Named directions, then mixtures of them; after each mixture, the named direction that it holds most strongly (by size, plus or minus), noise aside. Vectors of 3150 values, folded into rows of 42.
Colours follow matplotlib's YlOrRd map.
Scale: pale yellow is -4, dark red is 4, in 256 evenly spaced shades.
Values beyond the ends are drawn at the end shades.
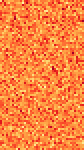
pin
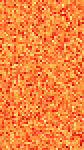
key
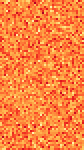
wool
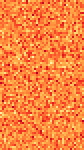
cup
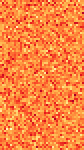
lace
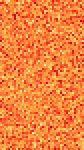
wool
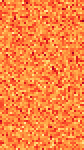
pin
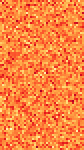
lace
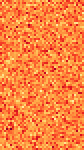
lace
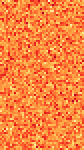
lace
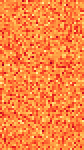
cup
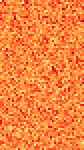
pin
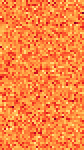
lace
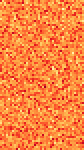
pin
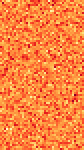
lace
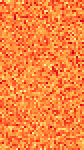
pin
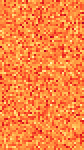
cup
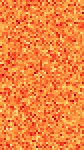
lace
